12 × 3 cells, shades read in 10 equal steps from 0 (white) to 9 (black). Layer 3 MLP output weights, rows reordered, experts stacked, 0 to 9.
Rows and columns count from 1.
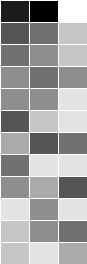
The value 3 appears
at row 7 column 1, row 9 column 2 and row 12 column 3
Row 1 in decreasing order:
9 8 0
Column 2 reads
9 5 4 5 4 2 6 1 3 4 4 1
